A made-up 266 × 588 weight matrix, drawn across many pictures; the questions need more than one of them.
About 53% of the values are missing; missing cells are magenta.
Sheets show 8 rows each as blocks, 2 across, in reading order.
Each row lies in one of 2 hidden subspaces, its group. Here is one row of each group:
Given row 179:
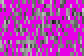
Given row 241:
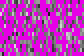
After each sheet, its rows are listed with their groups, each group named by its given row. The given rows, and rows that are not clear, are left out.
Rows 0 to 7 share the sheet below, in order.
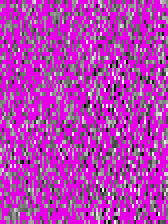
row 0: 241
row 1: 241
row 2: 179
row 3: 241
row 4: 241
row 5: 241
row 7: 241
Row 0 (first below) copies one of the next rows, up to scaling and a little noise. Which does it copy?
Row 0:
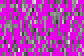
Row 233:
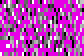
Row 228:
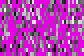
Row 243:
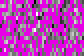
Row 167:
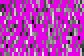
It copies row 228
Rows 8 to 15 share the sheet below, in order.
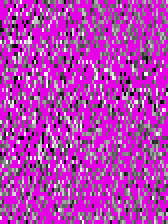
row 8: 179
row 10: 241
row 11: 241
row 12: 179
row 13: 241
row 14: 241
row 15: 241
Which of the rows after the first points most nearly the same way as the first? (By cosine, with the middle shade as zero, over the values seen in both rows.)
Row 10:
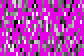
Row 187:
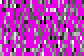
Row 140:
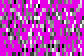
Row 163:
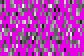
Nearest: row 187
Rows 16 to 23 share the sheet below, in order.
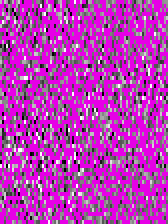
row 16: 241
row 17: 179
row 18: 179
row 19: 241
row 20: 241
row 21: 241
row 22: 241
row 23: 179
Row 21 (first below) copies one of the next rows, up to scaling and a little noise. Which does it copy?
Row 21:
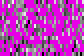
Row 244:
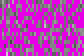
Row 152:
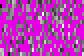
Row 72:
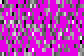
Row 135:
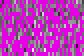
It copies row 244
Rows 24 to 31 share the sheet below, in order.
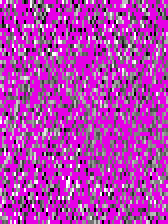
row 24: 241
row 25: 179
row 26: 179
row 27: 179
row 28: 241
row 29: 241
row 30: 179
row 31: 179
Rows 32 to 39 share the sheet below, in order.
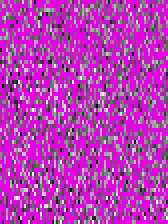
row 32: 241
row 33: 179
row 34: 179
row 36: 241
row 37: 241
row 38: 241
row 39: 241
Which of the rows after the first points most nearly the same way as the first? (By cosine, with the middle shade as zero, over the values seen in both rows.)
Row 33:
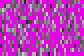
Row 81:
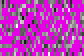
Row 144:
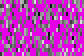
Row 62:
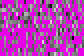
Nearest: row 62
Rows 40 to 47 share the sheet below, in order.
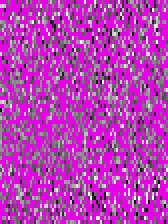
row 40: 179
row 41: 179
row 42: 241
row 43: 179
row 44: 179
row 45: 179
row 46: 241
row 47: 241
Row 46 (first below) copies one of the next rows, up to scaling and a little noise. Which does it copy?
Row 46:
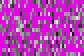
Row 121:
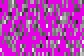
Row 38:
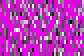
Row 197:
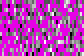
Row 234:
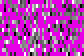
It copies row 38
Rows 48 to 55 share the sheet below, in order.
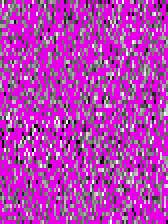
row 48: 241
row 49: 241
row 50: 179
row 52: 179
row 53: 241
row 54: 241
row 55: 241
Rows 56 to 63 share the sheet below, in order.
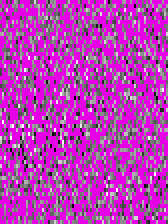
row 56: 241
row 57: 179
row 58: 241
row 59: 241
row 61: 241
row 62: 179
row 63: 179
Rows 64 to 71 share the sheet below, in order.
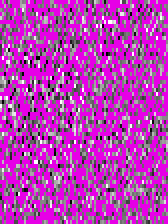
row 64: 241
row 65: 179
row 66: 241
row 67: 179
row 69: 179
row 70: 179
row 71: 179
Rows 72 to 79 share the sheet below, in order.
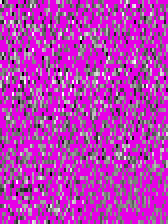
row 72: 241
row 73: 179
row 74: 179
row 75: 179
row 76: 179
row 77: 241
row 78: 179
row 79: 179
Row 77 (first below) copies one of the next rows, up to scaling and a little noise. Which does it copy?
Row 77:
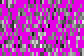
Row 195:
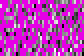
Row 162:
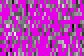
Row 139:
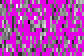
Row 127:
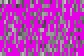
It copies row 139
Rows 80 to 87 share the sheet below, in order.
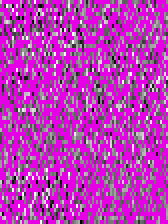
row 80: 179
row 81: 179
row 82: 179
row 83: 241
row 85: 179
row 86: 241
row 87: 179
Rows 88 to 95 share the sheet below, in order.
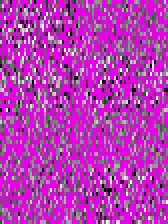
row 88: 179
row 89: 241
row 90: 241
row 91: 179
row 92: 241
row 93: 179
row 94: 179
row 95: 179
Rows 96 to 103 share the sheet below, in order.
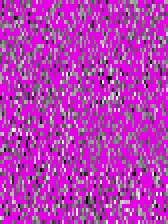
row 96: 241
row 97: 241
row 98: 179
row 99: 179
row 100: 179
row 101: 179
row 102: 241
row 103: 179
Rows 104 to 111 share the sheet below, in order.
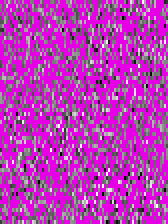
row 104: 179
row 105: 241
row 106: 241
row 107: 179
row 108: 241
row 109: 179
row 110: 179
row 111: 179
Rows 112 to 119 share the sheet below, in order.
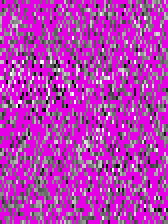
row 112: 179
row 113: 179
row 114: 179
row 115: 179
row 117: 179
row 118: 179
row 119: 241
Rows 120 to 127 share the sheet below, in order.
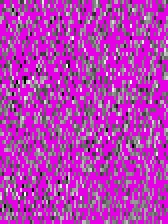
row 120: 179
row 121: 241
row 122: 179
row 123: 241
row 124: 241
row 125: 179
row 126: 179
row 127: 241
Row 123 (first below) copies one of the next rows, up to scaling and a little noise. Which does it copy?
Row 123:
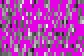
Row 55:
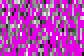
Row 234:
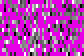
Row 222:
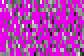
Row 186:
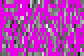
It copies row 186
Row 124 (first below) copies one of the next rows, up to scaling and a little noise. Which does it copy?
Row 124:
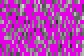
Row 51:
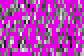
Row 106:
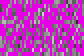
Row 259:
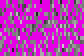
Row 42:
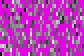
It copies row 51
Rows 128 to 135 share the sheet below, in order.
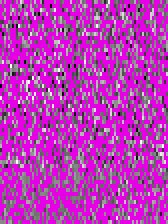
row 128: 179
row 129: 179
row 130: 179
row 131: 241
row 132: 241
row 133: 241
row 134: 241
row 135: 241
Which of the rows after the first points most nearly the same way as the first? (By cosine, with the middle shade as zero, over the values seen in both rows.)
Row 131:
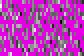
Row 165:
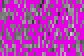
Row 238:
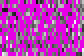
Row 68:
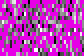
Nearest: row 165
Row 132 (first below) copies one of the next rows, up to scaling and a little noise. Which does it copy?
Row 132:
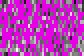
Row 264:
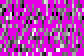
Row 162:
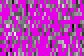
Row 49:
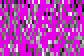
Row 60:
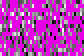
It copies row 49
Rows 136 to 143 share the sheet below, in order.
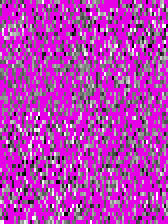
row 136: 179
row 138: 179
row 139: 241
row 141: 179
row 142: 241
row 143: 241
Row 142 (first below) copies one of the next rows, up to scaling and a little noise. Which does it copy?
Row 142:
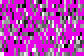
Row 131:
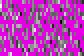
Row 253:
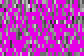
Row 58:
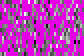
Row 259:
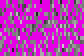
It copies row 259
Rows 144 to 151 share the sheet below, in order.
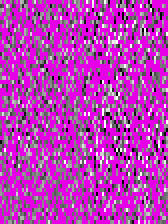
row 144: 179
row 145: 179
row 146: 179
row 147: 179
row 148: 179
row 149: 241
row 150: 179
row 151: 179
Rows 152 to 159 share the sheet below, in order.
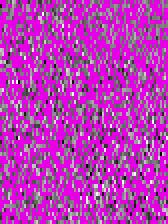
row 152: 241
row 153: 179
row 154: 179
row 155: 179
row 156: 179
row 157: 241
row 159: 179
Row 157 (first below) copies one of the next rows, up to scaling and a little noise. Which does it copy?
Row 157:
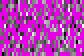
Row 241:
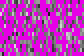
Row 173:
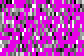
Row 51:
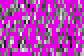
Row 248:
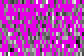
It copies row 241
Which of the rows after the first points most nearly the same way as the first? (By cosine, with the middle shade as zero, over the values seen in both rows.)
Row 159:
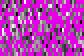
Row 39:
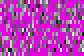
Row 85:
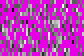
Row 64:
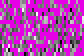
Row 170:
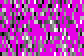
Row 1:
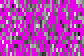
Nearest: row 1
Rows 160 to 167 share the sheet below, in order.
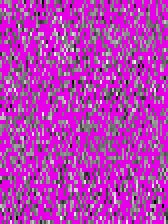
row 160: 179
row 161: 179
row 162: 241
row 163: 179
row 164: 179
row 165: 179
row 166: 241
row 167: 241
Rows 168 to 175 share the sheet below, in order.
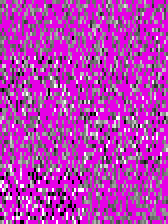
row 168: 179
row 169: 179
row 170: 179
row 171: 241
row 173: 241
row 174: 241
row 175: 179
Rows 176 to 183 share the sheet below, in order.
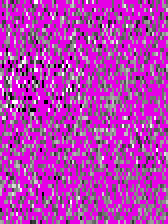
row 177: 179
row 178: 179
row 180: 241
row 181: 179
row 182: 179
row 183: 179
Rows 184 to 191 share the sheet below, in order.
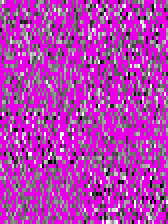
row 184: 179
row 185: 179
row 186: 241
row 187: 241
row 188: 241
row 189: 179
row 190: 241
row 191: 179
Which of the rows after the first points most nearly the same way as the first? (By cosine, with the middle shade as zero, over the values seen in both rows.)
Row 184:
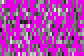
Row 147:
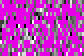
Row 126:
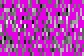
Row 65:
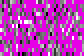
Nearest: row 147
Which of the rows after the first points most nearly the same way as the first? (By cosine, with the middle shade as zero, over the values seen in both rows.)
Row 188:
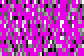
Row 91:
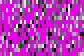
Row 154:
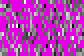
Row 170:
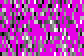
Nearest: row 91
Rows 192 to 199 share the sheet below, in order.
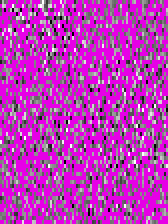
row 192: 179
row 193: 179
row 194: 179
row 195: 241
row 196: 179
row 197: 241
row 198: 179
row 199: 241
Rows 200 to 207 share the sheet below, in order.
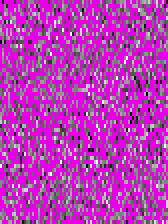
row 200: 179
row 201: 241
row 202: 179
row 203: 179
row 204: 241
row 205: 241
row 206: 179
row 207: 241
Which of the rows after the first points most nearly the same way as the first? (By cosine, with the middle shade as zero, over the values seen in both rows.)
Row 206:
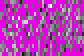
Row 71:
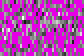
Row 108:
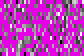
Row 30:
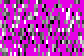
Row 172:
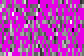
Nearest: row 30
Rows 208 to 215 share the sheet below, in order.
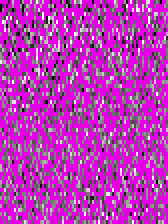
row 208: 241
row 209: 241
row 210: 179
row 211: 179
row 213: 241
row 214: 241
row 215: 179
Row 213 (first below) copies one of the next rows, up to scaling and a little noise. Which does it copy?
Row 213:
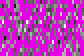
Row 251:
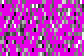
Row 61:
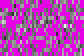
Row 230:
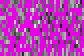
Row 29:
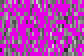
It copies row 61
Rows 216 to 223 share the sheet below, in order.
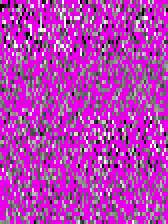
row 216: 241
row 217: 179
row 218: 179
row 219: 179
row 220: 241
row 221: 179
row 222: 241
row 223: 179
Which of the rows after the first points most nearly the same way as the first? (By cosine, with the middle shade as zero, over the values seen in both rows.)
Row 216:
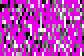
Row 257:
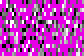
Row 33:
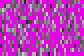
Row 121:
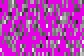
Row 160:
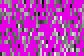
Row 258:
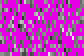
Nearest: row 121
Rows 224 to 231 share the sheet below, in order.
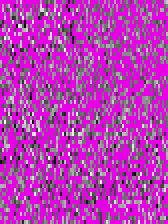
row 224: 179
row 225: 241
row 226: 241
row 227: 179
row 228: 241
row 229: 179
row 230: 241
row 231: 179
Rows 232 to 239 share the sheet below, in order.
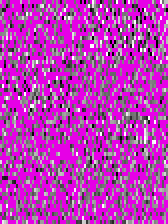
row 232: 241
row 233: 241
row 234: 241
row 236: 241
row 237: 241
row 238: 241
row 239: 241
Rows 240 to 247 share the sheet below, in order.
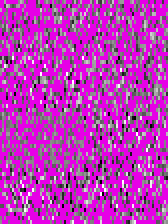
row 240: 179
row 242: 241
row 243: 241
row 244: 241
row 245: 179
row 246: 179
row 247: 179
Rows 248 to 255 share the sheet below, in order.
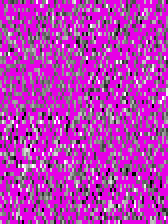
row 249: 241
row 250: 179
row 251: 241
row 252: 179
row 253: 241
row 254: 179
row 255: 179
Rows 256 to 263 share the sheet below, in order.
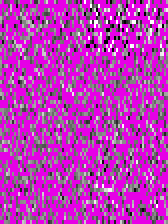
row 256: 241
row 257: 241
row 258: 179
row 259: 241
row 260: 179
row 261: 179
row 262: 179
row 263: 179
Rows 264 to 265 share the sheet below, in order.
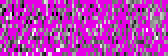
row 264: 241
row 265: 179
